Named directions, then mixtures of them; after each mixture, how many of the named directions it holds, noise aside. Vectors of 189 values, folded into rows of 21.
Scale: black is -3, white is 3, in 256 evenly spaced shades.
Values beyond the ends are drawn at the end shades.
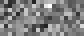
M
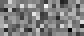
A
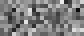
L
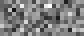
three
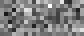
two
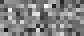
three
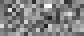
three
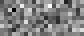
three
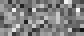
two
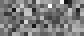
two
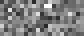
two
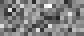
three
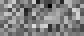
two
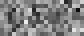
one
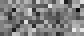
one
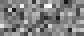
three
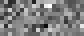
one
